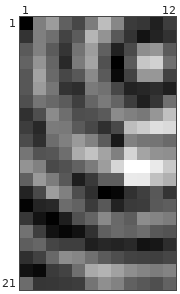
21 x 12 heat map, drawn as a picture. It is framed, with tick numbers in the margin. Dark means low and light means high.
An odd patch, higher than its surroundings, sits in the middle right. The ninth with the highest average is the middle right. Concentric rings centre on the top right. The bottom left is the ninth with the lowest average.
